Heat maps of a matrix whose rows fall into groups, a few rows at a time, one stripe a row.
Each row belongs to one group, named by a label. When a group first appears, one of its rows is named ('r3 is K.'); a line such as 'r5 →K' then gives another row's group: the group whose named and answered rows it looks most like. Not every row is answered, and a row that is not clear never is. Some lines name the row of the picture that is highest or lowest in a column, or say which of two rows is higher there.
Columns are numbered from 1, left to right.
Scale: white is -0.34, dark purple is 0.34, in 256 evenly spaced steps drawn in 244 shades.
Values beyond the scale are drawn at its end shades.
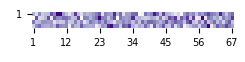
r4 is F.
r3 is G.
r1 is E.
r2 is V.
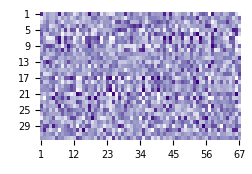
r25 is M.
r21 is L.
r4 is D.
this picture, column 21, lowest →7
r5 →F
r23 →L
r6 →G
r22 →M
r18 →G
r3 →E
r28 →G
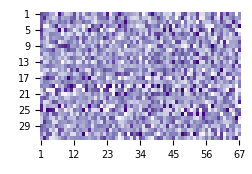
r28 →D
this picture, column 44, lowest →17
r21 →E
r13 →G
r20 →V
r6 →G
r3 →F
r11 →G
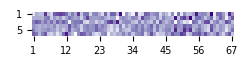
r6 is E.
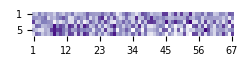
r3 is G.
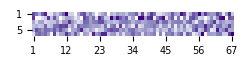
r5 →F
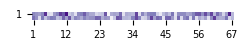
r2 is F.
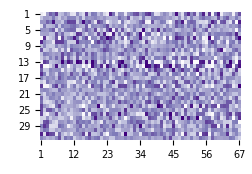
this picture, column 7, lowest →7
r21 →M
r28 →D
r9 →V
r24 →E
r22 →G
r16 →F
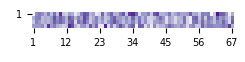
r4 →L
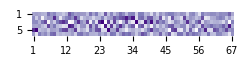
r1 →L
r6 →M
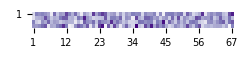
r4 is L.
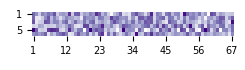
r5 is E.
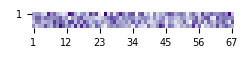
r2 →F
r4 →M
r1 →L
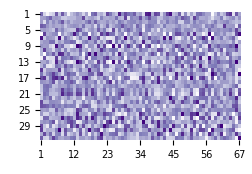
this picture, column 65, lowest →26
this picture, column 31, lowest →17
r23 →G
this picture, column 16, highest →17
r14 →V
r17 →F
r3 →M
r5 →L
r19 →D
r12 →V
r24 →F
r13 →L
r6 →V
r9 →L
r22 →D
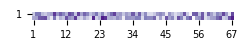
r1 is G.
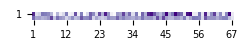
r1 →G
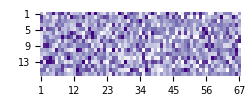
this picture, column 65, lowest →1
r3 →E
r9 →D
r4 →L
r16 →L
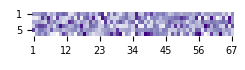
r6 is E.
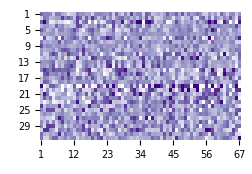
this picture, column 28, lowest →19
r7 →V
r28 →M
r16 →F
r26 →D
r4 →L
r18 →D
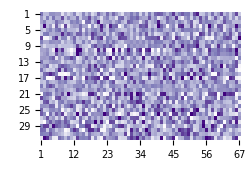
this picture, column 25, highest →10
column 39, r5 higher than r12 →No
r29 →F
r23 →D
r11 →L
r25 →G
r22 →E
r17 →V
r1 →G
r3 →E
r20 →L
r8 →G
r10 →L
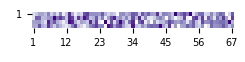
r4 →E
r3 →L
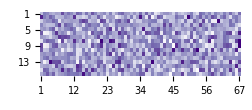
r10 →G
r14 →L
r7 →E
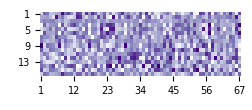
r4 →V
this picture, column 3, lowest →13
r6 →V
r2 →L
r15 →G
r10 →G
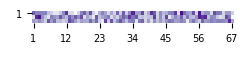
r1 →E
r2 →D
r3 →L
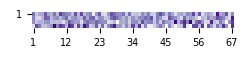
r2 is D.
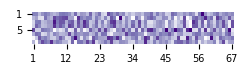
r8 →M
